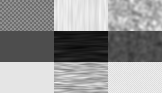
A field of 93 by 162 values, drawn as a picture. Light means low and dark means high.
It is made of 3 by 3 panels. Panel 1,1: middling, checkered. Panel 1,2: very low, streaked downward, faint in contrast. Panel 1,3: low, blotchy. Panel 2,1: high, flat. Panel 2,2: very high, streaked across, faint in contrast. Panel 2,3: high, blotchy, faint in contrast. Panel 3,1: very low, flat. Panel 3,2: low, streaked across. Panel 3,3: very low, checkered, faint in contrast.
